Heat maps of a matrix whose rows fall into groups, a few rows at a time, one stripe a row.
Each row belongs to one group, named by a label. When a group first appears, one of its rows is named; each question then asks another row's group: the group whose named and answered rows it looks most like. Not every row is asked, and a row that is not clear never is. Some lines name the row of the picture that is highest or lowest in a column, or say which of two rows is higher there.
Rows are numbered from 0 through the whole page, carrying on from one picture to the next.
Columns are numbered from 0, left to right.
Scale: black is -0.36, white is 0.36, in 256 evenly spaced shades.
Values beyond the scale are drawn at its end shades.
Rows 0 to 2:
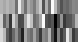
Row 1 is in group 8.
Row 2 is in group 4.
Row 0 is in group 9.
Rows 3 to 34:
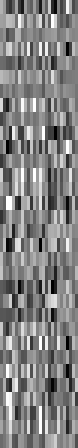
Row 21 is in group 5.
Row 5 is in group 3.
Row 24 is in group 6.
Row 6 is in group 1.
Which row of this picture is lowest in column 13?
20
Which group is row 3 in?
4
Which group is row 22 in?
8
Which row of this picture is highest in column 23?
15
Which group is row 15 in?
5
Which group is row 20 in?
3
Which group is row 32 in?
1
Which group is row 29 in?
1
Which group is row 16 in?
5
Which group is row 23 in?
4
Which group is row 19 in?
6
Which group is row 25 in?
4
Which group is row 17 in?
1
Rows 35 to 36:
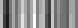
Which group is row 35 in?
5
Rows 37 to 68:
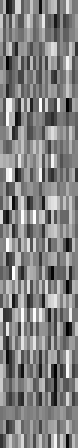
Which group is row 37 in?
3
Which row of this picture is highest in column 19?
44
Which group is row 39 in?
8
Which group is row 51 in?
6
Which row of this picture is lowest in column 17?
56
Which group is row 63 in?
4
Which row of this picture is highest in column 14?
38
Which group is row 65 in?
4
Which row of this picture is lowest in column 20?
63
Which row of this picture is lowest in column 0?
68
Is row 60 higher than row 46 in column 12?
No
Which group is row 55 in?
3
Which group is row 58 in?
6
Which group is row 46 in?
6
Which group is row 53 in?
6
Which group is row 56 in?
8
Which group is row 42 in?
4
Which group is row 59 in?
5
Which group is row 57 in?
1
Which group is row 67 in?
3
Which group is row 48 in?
9
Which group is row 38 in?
8
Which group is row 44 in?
1
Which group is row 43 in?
3
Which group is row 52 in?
5
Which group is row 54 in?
1
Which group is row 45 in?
1
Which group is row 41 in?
3
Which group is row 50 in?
3
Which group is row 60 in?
1
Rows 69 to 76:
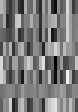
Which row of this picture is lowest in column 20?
74
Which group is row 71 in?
4
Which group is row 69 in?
4
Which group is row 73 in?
8
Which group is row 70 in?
3
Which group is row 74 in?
4
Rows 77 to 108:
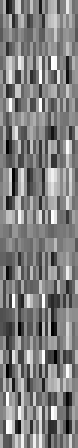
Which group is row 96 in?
3
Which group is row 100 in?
4
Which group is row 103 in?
3
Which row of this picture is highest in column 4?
98
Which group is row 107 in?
1
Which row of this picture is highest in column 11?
108
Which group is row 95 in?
4
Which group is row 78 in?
6
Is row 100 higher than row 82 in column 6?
No
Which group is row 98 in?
8
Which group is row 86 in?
8
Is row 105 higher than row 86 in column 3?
Yes
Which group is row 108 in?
5
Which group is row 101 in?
3
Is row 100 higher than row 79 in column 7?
No
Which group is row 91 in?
3
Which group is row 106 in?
9
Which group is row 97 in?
1
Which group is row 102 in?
8
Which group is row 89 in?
6
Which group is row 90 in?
6
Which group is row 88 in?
4
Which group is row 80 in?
3
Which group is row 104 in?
6
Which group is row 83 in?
3
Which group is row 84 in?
1
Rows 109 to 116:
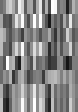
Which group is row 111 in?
4
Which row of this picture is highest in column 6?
109
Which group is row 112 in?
5
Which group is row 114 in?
6
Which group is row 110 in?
5
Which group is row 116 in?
5
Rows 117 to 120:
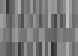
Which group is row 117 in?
3
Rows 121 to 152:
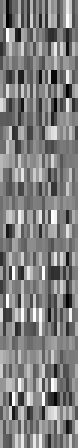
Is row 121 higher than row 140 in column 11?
No
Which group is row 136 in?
9
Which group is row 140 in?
8
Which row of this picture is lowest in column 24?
128
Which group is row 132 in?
9
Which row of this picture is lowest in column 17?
126
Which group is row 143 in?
5
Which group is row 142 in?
1
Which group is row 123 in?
1
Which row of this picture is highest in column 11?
143
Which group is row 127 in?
1
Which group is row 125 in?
6
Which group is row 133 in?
5
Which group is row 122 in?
3
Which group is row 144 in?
1
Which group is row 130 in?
6
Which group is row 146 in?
9
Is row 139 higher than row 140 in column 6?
Yes
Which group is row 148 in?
9
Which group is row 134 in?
4
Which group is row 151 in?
1
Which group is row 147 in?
8
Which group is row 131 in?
1
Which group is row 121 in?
3
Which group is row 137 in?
3
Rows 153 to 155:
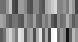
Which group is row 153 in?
6
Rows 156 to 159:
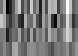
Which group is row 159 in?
8
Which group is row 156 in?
3
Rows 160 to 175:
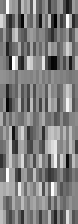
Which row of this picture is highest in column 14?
164
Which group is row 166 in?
3
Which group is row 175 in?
4
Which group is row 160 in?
1
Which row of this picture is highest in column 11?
160
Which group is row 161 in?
4
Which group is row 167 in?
3
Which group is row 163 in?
3
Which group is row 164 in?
8
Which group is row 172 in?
1
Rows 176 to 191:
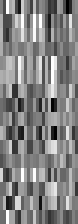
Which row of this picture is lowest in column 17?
183
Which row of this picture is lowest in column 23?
176
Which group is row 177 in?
5
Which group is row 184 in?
6
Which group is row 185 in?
4
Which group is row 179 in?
8
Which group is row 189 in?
6
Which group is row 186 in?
6
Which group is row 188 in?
5
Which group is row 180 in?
9
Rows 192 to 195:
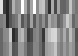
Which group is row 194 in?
6
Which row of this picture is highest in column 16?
194
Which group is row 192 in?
5
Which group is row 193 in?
3
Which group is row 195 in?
6
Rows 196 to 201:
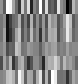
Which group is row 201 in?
9
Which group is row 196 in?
1
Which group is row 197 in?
3
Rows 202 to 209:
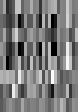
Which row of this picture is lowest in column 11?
206
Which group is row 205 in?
4
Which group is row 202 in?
3
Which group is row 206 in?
3
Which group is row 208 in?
8
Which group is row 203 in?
4
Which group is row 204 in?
8
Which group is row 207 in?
9
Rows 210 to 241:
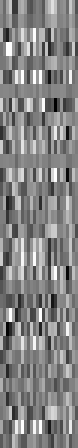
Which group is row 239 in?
6
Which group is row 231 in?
4
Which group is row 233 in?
3
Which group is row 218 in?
6
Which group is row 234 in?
5
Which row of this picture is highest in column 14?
217
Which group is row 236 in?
3
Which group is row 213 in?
1
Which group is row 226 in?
6
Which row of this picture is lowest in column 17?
231
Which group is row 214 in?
6
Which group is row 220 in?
5
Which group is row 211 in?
6
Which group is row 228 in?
5
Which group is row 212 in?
5
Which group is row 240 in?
5
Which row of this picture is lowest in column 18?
217
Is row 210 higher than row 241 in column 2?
Yes
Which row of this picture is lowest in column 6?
231
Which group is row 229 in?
9
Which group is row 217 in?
8
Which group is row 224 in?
3
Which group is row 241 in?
8
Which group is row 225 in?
3
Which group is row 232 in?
1
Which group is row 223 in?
8
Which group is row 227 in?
5
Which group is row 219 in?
9
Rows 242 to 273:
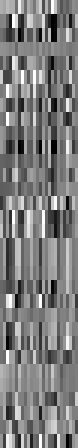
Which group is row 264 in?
6
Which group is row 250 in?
1
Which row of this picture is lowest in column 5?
263
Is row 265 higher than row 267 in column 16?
Yes
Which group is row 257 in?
8
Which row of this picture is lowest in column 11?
256
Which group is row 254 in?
8
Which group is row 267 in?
1
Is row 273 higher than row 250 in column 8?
No
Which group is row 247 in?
5
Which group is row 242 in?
9
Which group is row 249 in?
4
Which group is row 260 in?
3
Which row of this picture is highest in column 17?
242
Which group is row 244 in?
4
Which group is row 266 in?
3
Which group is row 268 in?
9
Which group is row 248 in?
1
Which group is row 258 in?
8
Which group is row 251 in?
4
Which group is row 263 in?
1
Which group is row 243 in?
8
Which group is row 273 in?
1
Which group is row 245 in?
9
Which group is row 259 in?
3
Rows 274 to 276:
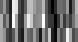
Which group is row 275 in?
8
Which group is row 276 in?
4
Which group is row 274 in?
8
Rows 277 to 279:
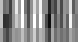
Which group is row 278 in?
5
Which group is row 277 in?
5
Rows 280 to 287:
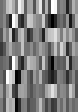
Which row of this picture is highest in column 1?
282
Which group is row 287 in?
1
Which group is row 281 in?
8
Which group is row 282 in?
6
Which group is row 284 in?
8
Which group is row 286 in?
6
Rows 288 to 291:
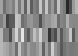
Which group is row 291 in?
9
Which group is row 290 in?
5
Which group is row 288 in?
1
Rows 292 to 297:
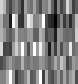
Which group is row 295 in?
5
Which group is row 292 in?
4
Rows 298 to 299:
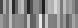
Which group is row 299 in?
1
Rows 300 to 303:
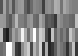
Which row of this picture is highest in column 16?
300
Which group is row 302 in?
5
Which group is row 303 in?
1
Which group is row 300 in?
6
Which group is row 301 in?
8
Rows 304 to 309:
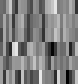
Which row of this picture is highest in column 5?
307
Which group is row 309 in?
1
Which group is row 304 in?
6
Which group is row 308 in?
5
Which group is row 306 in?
6
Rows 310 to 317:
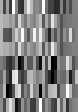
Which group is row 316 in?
3
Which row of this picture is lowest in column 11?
317
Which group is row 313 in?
9
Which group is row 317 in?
1
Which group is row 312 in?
5
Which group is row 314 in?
4
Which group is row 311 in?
9
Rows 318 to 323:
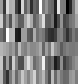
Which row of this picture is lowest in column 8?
318
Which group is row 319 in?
8
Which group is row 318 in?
1
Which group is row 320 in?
1
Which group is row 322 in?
8
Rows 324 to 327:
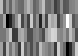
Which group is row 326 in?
6
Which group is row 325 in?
3
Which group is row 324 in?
8
